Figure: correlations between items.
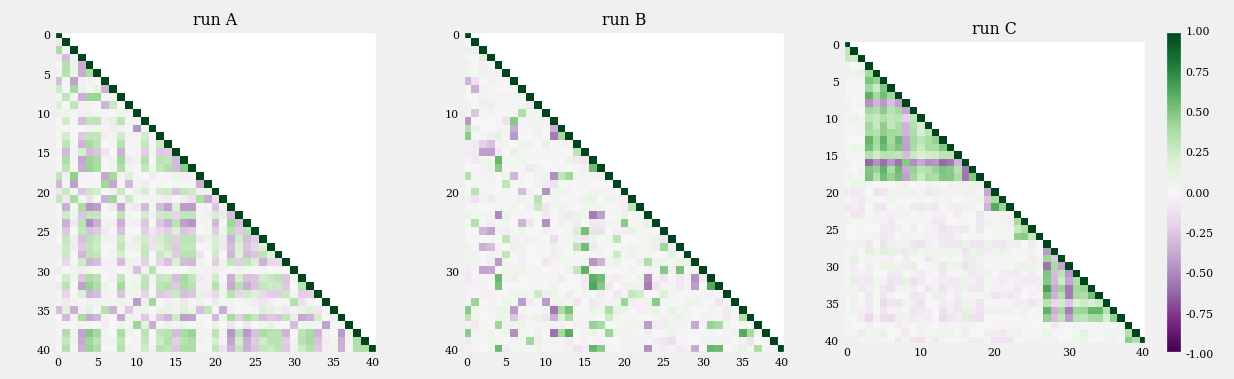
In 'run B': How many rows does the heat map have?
41
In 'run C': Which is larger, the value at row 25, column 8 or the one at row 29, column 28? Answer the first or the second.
the first
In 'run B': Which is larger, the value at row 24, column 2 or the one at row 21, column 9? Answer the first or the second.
the second
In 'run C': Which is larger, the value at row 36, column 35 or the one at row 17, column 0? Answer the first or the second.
the first
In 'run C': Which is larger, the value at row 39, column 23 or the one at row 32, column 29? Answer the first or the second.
the second
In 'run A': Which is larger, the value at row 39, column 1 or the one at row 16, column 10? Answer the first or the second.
the first
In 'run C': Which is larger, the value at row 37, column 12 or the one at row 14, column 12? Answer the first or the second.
the second
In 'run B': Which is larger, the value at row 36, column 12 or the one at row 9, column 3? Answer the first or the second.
the first
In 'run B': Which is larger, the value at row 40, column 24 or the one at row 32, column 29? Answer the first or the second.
the first
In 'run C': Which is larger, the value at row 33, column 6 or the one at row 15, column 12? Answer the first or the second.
the second
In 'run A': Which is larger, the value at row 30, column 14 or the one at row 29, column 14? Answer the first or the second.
the first
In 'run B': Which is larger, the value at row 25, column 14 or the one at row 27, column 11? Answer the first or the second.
the first
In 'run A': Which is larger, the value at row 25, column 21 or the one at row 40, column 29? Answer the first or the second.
the first
